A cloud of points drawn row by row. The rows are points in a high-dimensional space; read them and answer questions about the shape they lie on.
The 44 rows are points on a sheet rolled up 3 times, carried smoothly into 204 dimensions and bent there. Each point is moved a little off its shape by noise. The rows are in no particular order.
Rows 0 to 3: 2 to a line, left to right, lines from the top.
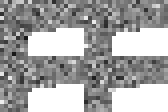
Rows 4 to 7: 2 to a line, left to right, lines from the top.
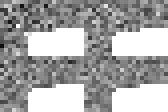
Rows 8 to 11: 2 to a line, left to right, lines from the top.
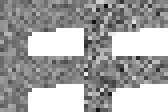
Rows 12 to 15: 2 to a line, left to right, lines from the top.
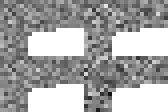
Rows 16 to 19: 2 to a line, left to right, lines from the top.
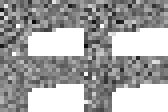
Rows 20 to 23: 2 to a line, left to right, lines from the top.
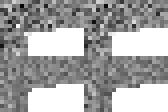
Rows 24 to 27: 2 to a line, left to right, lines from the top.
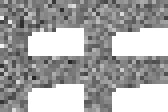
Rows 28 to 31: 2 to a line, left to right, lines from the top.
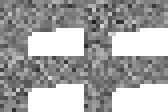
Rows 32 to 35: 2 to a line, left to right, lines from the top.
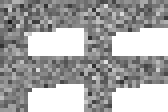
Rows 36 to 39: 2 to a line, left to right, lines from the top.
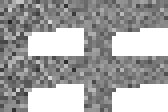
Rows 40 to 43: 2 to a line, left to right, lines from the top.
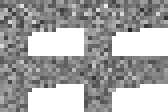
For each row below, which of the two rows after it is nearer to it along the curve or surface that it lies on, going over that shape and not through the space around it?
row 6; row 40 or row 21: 40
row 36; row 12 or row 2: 12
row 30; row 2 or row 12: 12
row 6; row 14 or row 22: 14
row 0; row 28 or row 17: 17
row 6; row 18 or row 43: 18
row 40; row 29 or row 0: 0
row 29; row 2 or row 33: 33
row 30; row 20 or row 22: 22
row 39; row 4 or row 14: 14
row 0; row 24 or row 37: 24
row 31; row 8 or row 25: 8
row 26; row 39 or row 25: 25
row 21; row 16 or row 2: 16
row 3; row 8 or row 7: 7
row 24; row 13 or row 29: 13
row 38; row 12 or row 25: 12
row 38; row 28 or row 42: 42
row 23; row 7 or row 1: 7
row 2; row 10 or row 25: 25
